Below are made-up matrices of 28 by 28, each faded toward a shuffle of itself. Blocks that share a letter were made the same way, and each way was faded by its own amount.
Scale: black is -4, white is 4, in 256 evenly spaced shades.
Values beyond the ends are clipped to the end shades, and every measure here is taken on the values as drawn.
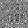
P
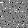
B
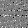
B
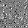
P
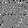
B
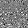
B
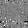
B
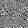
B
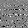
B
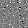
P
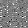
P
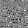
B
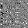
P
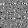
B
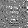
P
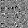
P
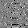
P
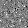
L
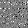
B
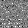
B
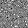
L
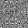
P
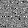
B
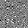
P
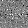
B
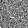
L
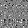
P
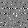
B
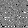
B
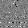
B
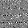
B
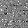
B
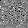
B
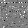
B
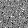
L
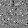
B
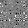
P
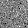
L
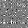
P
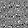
P
